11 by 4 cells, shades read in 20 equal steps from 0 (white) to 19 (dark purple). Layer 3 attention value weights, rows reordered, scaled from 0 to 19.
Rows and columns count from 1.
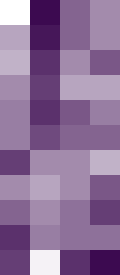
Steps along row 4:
up down same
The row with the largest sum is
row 11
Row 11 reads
15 1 16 19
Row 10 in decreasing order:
16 11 11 10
